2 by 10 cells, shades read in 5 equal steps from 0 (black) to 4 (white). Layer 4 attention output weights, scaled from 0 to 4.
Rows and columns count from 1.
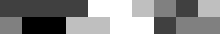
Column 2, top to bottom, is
1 0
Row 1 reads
1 1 1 1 4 4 3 2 1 3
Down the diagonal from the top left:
1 0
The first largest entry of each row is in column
5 6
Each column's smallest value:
1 0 0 1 3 4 3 1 1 2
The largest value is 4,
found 4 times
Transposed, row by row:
1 2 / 1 0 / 1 0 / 1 3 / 4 3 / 4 4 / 3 4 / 2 1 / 1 2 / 3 2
